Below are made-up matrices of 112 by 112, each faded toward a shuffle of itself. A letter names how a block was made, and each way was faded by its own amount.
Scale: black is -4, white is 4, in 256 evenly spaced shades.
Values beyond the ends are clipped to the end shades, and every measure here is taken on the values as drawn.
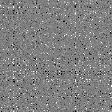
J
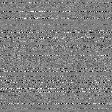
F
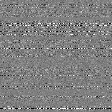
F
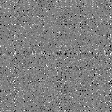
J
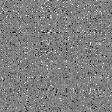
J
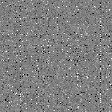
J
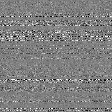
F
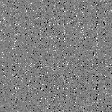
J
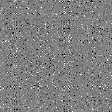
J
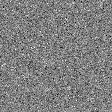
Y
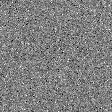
Y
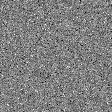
Y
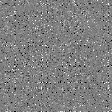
J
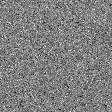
Y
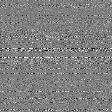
F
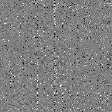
J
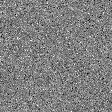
Y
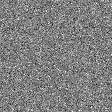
Y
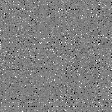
J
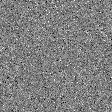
Y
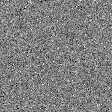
Y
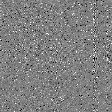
J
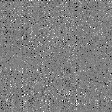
J
